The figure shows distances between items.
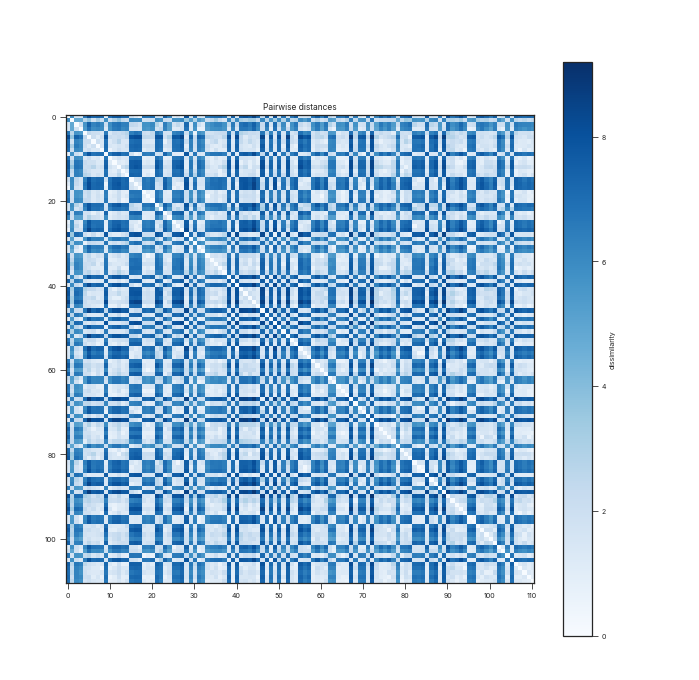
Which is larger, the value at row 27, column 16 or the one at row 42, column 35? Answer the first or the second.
the second
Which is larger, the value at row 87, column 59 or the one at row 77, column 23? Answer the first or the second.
the first
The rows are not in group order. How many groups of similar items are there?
2
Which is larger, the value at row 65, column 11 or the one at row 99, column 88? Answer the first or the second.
the second
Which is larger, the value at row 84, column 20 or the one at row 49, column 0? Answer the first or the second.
the second
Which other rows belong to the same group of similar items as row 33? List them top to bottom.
1, 4, 5, 6, 7, 8, 10, 11, 12, 13, 14, 18, 19, 20, 23, 24, 28, 30, 34, 35, 36, 37, 39, 41, 42, 43, 44, 45, 47, 49, 51, 53, 54, 58, 59, 60, 61, 64, 65, 66, 68, 71, 73, 74, 75, 76, 77, 79, 80, 81, 85, 88, 90, 91, 92, 93, 94, 97, 98, 99, 100, 101, 104, 106, 107, 108, 109, 110
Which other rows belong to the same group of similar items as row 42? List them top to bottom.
1, 4, 5, 6, 7, 8, 10, 11, 12, 13, 14, 18, 19, 20, 23, 24, 28, 30, 33, 34, 35, 36, 37, 39, 41, 43, 44, 45, 47, 49, 51, 53, 54, 58, 59, 60, 61, 64, 65, 66, 68, 71, 73, 74, 75, 76, 77, 79, 80, 81, 85, 88, 90, 91, 92, 93, 94, 97, 98, 99, 100, 101, 104, 106, 107, 108, 109, 110
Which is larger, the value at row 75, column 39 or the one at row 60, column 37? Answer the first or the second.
the second
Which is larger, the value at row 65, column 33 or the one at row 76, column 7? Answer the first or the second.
the second
